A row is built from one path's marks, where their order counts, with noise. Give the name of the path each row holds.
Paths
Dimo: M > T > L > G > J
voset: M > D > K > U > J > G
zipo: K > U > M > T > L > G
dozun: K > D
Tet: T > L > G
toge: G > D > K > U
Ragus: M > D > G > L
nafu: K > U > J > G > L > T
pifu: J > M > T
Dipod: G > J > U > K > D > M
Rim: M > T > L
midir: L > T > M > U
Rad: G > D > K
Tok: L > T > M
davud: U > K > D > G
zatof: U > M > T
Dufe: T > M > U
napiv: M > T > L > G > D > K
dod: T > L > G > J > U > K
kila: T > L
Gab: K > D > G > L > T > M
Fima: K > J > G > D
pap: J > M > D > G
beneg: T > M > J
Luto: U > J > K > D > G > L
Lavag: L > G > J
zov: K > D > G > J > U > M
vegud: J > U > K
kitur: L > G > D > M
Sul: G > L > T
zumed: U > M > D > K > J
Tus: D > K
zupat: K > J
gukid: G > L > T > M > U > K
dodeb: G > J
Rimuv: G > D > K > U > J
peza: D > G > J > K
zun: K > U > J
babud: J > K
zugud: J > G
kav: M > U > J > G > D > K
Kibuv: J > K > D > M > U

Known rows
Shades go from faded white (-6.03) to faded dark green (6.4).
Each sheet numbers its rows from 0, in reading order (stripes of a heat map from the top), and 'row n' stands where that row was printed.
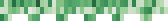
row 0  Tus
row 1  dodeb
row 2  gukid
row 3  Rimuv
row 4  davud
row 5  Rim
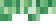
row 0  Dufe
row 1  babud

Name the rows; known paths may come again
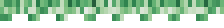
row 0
Dufe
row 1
babud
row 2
Tus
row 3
dodeb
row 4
kav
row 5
peza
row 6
voset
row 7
Rimuv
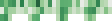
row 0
davud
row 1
Lavag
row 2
zipo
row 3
Rim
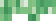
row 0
zatof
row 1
gukid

